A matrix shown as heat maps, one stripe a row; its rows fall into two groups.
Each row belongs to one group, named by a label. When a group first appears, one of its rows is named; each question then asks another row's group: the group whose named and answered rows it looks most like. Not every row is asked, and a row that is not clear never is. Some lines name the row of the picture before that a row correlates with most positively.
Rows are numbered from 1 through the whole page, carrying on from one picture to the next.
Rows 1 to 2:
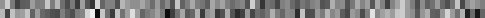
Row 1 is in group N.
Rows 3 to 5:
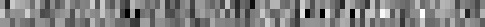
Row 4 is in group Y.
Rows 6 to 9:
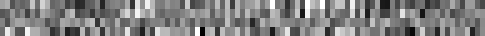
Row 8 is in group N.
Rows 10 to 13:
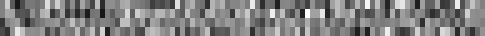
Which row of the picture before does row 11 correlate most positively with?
6
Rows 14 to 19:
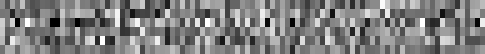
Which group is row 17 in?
Y
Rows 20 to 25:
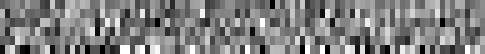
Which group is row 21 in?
Y
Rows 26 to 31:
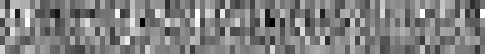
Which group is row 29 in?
N
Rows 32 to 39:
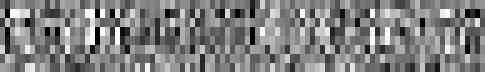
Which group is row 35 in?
N
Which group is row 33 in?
N
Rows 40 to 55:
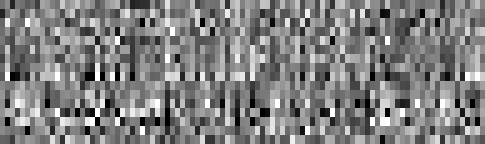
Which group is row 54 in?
Y
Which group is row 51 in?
N
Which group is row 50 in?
N
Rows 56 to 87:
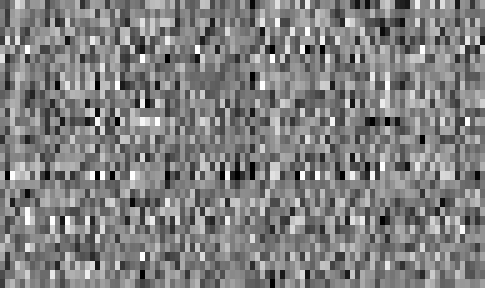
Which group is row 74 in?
N
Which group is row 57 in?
N
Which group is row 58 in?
N
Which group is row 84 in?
Y
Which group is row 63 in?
Y
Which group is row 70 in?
N
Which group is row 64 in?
N
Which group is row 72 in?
N
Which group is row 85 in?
N
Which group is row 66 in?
Y
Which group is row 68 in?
N
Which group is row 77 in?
Y
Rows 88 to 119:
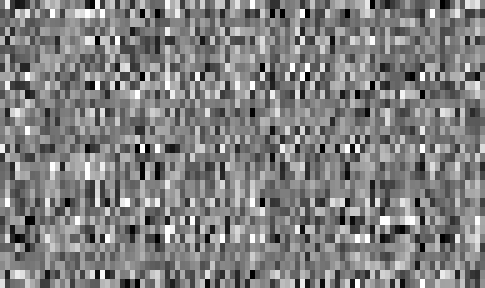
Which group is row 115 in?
Y
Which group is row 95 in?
Y
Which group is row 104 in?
Y
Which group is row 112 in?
Y
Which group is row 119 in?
Y
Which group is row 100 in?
N
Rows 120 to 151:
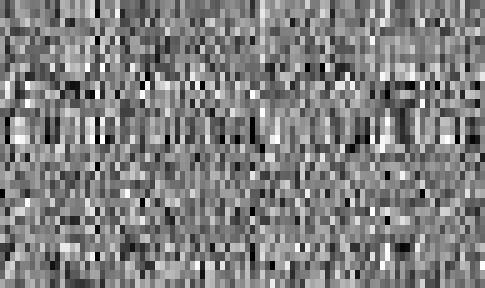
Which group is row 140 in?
Y
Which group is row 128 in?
Y
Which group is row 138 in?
N
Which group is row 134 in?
N
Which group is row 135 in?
N
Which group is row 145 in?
N
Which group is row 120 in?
N
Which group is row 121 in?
N
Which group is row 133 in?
N
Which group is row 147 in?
N
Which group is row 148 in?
N
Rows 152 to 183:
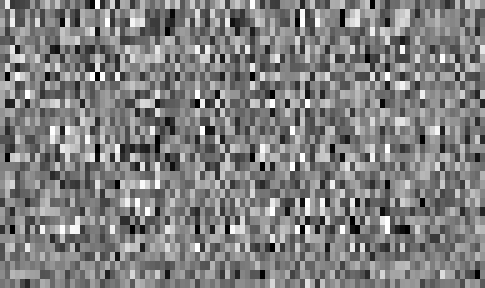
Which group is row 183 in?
Y
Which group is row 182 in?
N
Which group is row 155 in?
N
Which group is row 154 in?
N
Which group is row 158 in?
N
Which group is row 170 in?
Y
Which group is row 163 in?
Y
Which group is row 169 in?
N
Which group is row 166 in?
Y
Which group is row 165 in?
N
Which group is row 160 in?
N
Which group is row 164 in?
Y
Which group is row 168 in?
N
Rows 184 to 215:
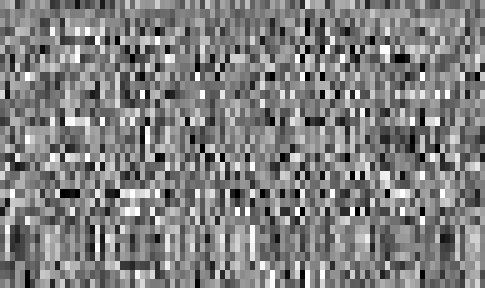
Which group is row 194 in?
Y
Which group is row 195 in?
N
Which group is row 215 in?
Y
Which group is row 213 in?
N
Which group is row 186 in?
Y
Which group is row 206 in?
N
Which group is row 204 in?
N
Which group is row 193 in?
N
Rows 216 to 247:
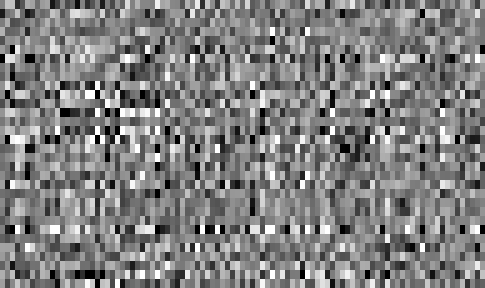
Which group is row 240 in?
Y
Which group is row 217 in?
Y
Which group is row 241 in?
Y
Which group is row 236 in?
N
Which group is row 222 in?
Y
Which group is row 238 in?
N
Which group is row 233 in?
N
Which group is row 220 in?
Y
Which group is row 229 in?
Y
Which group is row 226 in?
N
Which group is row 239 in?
N
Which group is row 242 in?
N
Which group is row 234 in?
Y
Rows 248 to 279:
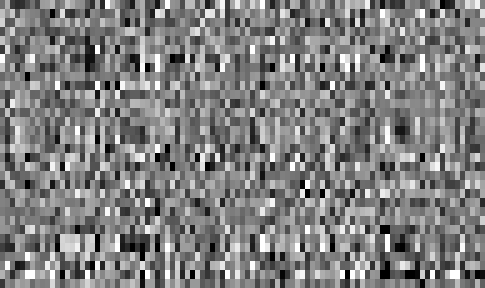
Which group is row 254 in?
Y
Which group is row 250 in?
Y
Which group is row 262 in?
N
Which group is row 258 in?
N
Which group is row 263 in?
N
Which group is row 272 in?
Y
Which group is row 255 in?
Y
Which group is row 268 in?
Y
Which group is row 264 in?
N
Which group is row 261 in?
N
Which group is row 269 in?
Y
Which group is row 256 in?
Y
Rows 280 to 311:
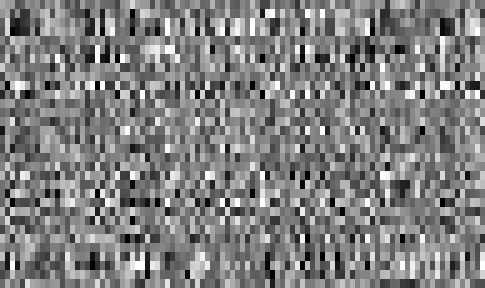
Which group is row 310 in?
Y
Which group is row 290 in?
Y
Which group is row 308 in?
Y
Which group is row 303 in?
N
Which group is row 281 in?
Y
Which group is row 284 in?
N
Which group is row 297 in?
Y
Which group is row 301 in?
N
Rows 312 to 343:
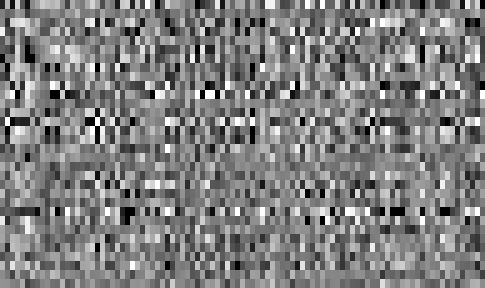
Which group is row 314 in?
N
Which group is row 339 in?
N
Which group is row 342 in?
Y
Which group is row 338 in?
N
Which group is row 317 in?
Y
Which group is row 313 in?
Y
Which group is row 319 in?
N
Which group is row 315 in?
Y
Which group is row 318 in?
Y
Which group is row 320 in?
N
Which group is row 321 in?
Y
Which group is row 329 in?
Y
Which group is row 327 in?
N
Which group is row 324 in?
N
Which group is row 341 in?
N
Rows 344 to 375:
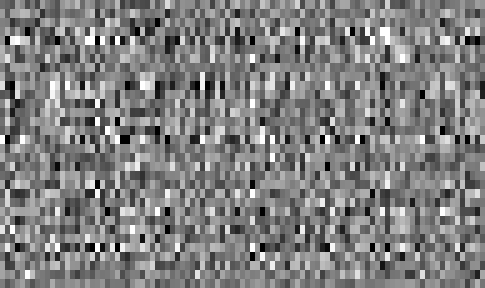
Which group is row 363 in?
N
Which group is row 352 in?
Y
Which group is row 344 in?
N
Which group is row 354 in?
Y
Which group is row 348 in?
N
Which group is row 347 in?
Y
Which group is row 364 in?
N
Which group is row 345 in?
N
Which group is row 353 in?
Y
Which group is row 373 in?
Y
